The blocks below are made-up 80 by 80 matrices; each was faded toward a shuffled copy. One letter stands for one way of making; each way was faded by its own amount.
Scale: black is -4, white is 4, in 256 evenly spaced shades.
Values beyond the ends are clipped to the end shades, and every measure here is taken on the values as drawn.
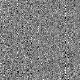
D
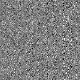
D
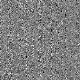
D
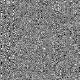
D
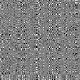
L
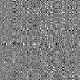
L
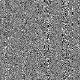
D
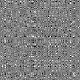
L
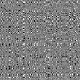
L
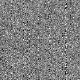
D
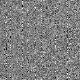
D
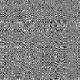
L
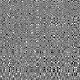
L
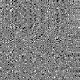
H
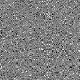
H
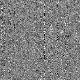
D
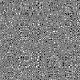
H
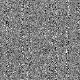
D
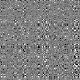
L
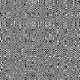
L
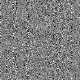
D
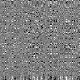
L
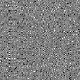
H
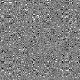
H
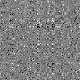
H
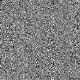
D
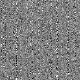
D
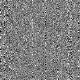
D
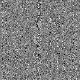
D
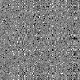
H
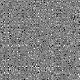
H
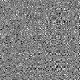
H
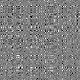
L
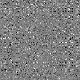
H
